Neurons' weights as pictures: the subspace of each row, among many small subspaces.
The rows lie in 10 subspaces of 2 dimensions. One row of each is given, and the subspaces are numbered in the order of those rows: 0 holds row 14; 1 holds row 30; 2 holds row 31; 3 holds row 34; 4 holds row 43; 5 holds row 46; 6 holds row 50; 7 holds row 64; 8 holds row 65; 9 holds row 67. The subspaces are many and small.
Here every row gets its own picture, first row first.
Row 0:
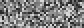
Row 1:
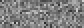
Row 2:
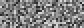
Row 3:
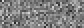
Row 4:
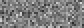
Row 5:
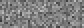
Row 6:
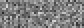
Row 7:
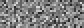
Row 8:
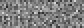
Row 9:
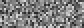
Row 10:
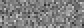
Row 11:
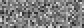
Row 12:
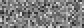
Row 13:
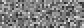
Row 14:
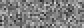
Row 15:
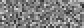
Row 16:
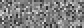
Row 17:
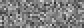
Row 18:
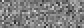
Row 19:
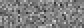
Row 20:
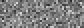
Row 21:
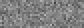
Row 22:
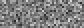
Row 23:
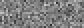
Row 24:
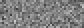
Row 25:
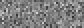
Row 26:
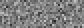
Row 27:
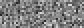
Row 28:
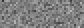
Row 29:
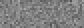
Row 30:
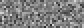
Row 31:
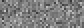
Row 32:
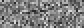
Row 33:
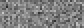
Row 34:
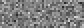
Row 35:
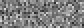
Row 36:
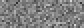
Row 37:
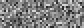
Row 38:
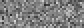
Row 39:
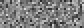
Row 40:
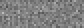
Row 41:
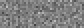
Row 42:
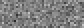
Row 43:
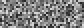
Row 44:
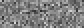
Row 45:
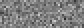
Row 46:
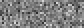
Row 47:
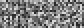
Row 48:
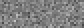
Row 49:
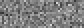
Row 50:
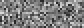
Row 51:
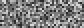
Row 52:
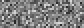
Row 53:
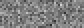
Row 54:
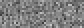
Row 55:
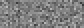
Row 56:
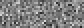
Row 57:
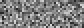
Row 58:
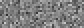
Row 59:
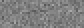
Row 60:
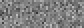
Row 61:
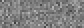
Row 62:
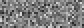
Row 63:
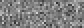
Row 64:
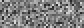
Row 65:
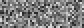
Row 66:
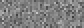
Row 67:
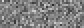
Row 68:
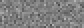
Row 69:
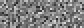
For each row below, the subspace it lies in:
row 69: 6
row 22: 0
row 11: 8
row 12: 8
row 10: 4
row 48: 3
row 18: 7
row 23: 6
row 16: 2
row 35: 4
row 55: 8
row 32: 9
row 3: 7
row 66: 2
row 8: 4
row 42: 3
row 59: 9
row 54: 5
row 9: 4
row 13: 3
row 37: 2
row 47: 3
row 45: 1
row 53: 0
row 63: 5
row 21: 0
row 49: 6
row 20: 2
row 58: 7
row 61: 7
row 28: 7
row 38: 6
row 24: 1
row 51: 0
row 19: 0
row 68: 1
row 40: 4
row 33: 3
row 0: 6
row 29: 9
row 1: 9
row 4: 8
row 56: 5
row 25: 2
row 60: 2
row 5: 8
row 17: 0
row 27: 5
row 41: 4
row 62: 8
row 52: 7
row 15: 1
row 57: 1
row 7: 6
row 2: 5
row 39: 9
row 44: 9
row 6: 3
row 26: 1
